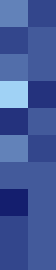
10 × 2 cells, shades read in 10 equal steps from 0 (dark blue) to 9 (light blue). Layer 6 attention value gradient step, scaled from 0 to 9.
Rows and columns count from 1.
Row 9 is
2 3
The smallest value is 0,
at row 8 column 1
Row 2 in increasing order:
2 3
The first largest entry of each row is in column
1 2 1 1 2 1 1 2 2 2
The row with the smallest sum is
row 8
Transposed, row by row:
5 2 4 9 1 5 3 0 2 2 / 2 3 3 1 3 2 3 3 3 3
